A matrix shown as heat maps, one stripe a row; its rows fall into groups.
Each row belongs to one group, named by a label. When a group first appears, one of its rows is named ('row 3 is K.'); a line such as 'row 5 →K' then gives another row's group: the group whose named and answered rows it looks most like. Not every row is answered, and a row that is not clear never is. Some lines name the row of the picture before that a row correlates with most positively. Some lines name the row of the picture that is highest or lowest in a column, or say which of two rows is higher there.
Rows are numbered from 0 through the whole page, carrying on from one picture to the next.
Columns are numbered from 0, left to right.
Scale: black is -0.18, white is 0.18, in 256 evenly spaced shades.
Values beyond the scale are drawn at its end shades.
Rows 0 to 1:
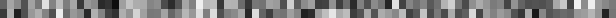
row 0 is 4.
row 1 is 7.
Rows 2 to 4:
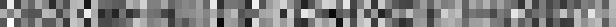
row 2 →7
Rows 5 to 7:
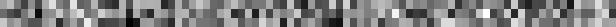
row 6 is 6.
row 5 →4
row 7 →4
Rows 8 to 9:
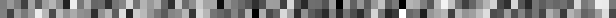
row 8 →4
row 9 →6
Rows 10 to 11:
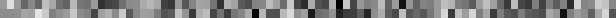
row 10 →4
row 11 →6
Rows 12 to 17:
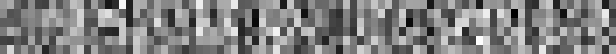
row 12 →4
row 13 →6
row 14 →6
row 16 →6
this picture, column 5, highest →17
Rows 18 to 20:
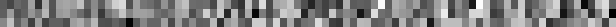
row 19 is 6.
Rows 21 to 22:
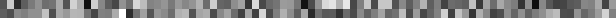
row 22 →6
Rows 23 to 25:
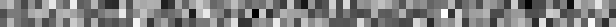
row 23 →4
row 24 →6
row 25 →7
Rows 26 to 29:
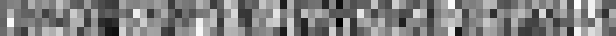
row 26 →4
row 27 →7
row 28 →4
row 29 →4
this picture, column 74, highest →27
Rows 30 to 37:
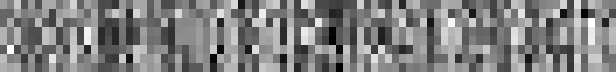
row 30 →4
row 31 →6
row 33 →4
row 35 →7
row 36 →4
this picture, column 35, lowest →35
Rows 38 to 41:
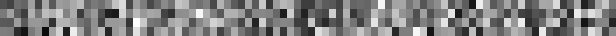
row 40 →6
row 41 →7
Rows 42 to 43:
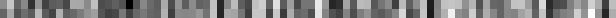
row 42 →7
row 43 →7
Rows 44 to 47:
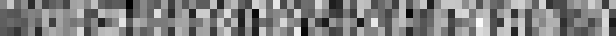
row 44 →7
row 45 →6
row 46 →6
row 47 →6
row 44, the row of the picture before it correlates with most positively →42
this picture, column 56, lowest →44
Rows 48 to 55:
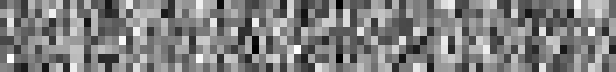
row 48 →4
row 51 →7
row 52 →6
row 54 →4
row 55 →7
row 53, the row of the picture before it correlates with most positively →47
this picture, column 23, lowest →49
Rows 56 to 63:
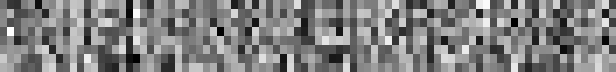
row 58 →6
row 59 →7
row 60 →7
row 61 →6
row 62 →4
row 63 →4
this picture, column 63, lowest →60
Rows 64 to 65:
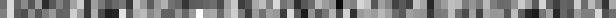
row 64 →7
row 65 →4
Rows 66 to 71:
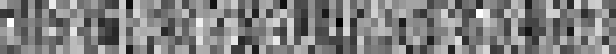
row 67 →6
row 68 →4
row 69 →4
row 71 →6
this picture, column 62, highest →71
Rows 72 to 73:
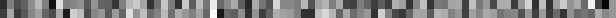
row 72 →7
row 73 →7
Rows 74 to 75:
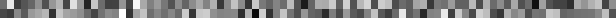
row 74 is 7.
